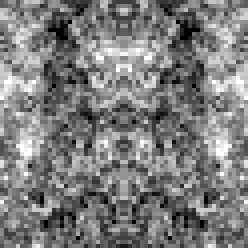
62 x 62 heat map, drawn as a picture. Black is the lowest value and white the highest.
Overall the values sit about 50% of the way up the scale. The left and right halves mirror each other. No overall slope runs across the table. No row or column stands out. The field is mottled with small blotches.
